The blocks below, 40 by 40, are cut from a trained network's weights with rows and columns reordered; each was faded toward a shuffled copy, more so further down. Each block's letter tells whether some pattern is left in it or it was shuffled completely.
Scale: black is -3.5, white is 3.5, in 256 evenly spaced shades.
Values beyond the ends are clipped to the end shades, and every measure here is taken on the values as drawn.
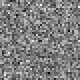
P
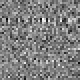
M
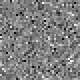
P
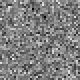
P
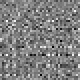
M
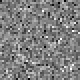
P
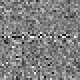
M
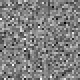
M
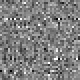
M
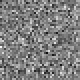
M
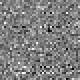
M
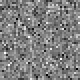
P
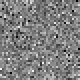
P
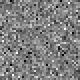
P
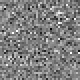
M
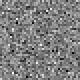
P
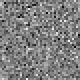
P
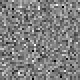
M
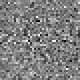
M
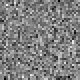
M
